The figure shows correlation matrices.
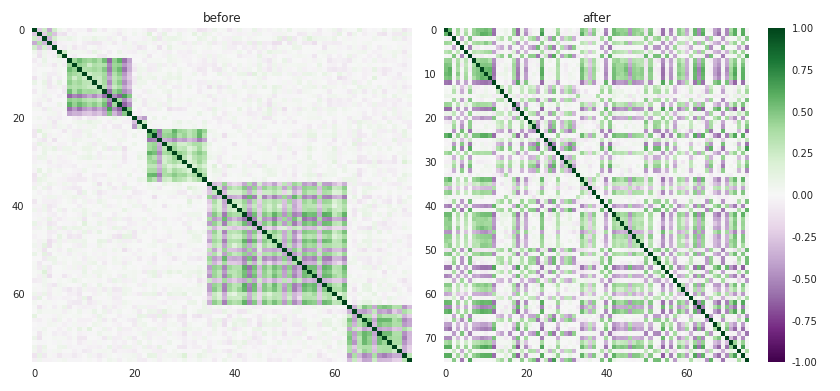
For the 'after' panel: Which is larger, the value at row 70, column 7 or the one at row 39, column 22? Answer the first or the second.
the second
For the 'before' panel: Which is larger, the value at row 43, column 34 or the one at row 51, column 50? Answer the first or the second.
the first
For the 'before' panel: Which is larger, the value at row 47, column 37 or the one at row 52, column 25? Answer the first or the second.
the first
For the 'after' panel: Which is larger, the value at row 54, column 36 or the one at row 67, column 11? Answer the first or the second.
the first
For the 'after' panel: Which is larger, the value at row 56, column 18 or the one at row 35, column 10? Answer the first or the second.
the first
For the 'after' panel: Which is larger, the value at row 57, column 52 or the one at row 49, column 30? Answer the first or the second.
the second
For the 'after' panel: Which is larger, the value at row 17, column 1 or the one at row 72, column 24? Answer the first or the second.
the second
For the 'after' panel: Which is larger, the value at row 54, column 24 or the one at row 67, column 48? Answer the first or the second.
the second
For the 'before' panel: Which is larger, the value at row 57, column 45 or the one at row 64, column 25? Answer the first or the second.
the first
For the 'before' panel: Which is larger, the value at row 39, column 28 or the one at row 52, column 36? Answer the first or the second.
the first
